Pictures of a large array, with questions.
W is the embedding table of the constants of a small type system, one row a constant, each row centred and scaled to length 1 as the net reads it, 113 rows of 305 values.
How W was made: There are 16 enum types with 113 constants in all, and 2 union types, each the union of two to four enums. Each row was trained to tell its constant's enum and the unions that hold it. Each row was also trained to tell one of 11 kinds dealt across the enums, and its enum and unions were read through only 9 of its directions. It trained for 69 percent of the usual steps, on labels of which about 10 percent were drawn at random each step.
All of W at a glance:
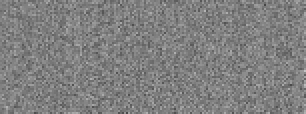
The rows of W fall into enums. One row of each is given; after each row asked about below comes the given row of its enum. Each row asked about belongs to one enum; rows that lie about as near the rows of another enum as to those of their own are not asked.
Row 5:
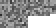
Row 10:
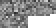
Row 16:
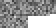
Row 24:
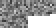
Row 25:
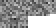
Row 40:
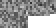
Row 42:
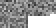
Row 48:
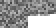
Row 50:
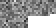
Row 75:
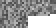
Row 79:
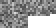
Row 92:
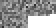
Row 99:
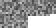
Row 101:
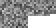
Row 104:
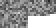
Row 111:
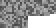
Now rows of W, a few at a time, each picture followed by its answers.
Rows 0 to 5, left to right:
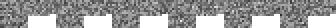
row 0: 111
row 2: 48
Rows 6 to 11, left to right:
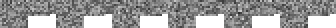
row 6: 101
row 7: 75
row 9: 99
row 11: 50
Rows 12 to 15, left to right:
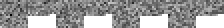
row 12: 99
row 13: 5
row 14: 50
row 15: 104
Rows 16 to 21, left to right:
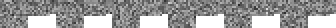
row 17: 24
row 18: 75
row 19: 92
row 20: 24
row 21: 104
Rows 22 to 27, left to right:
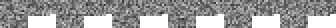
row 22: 10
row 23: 16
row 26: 50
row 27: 101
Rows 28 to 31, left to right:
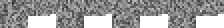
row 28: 92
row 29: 42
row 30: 104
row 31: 42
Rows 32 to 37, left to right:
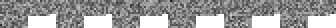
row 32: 111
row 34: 101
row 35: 101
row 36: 92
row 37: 16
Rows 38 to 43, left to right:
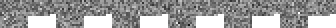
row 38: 25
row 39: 5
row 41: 16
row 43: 40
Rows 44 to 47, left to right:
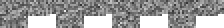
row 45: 92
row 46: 42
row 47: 92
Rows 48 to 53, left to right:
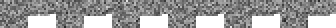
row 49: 92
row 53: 42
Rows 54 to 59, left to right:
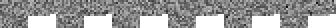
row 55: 92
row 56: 79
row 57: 48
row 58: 5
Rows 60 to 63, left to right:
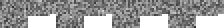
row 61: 111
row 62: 75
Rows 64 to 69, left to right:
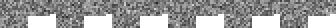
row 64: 25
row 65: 40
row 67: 111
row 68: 50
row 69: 111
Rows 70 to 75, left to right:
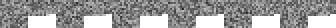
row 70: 16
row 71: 48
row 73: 48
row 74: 75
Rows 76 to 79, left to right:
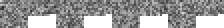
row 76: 104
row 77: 16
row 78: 48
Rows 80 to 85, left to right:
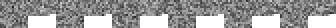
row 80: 111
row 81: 42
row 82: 75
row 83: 10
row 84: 25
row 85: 104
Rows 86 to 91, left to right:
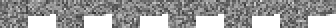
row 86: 40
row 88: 111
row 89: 10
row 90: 42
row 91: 104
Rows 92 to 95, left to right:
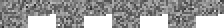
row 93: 50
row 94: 42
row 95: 48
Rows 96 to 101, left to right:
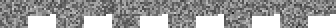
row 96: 75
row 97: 101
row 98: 16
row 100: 5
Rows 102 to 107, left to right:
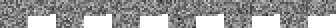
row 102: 75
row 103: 104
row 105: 25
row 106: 5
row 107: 48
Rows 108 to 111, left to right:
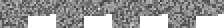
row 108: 101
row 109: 50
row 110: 25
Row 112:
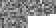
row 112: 24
